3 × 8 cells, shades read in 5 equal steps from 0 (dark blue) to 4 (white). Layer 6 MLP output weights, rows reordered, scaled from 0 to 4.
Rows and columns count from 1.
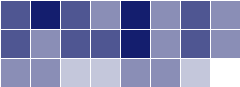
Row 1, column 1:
1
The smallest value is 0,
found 3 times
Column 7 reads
1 1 3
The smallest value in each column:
1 0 1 1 0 2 1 2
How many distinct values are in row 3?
3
